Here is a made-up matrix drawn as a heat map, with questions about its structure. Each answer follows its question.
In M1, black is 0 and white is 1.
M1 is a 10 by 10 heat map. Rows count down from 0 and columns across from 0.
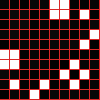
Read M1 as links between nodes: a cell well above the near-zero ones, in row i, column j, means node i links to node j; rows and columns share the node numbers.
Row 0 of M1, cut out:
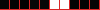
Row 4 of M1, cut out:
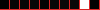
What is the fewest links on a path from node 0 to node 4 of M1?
4
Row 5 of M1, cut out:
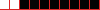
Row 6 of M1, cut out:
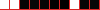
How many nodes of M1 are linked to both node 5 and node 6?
2
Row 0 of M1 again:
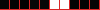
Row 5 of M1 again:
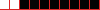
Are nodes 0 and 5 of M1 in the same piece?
yes
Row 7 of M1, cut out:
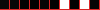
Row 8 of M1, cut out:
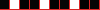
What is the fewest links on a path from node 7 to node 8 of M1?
1
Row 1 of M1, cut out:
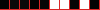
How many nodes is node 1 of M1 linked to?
3
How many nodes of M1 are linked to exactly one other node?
3
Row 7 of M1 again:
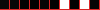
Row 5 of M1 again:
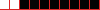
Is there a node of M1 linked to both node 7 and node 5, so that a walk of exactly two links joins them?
no
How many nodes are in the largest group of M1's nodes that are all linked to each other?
2
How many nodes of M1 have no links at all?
1
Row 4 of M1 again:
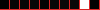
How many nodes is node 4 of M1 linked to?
1
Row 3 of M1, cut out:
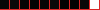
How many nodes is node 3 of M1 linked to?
1
